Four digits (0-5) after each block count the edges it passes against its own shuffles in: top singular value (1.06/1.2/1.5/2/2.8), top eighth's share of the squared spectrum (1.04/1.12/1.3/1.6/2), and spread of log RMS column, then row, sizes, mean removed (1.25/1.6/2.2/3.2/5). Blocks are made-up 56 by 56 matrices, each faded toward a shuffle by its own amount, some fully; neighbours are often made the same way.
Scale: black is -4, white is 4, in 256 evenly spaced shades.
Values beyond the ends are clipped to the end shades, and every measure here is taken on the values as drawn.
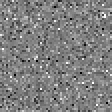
0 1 0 0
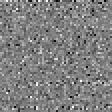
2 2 0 2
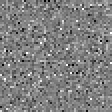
0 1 0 1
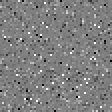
0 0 0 0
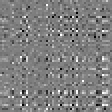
5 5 3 3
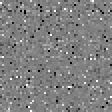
2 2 0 0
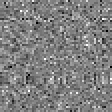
3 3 1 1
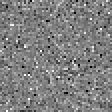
1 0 0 0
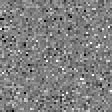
2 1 0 1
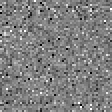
3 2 1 1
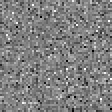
3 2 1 0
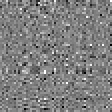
4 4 2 2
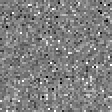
2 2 0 0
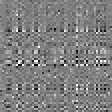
5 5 3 3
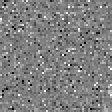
1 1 0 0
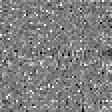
3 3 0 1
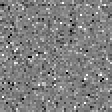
2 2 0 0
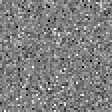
0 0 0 0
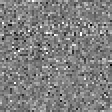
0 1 0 2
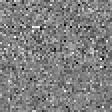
1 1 0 2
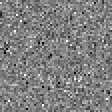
0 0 0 0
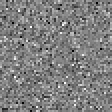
0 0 0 0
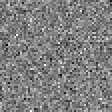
0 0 0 0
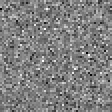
0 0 0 0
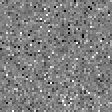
0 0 0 0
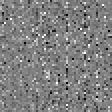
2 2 2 0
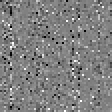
2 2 2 0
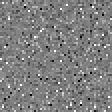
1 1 0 0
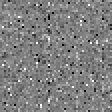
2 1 1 0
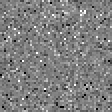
0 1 0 1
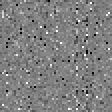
2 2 1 0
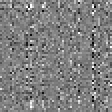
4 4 3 1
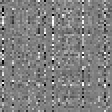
4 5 3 2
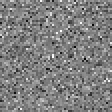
3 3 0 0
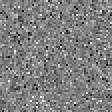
1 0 0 0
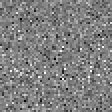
0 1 0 1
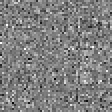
3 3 1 0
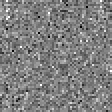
3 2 1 0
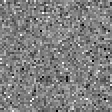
2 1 0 0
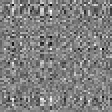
4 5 3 3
